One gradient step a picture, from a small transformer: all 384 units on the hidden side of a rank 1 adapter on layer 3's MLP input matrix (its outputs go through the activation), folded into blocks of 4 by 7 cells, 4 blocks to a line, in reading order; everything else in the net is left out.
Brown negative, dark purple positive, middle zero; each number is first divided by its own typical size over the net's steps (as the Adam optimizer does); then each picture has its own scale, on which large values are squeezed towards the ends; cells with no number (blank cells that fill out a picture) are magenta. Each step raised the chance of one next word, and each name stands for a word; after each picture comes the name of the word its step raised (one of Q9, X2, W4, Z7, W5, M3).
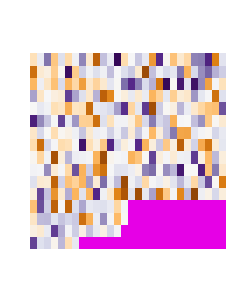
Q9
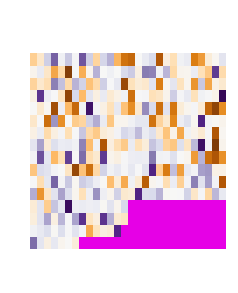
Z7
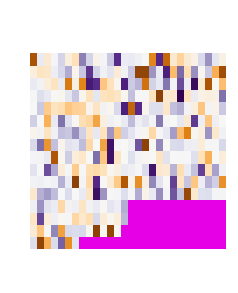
Q9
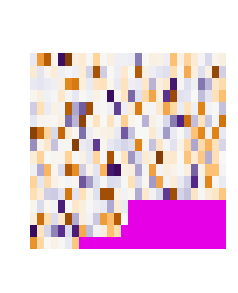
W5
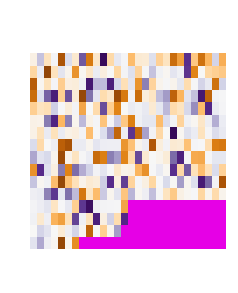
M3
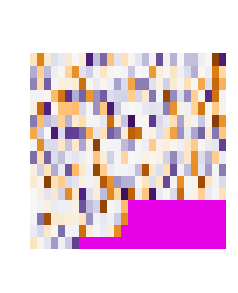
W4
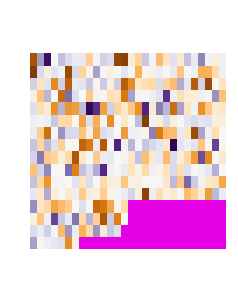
Z7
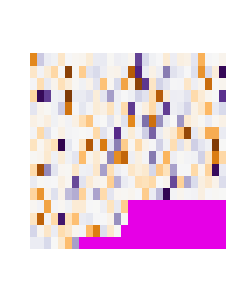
Z7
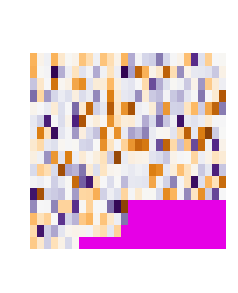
W5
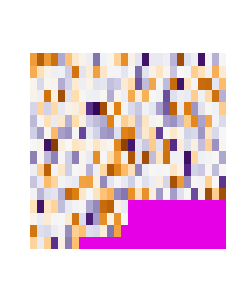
W4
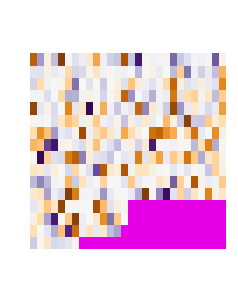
Z7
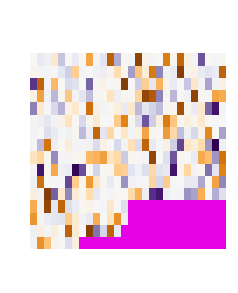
Z7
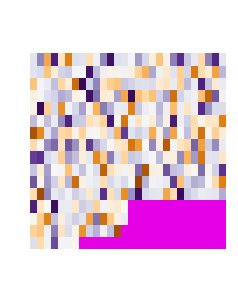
W5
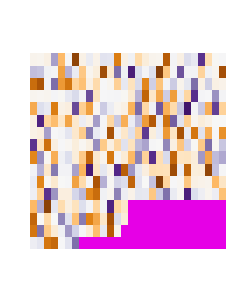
W4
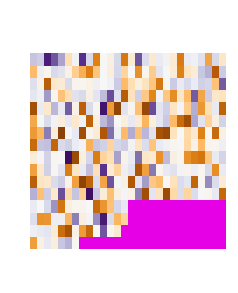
M3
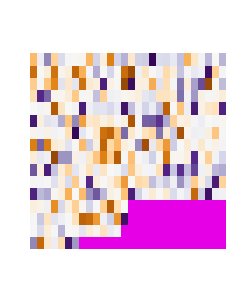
Q9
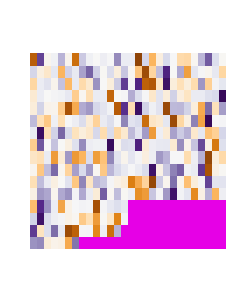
Q9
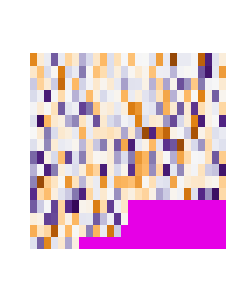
W4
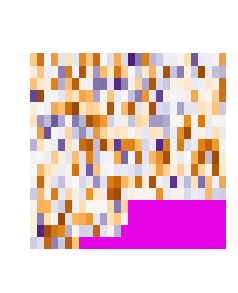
W5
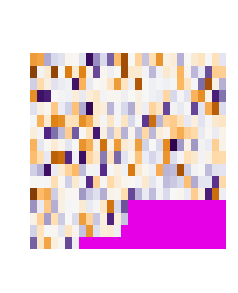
Z7
